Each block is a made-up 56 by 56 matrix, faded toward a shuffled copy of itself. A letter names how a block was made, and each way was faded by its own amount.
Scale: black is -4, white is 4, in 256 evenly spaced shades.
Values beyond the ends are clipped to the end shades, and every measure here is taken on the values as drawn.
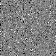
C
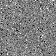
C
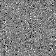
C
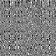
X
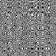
X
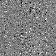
C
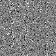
C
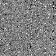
C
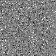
C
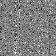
C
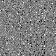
C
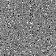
C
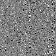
C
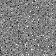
C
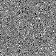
C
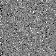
C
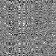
X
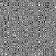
X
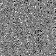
C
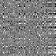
X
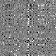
X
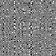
X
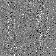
C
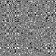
X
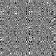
X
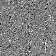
C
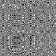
X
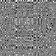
X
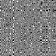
X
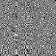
X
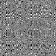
X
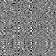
X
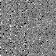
C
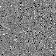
C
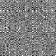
X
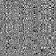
X
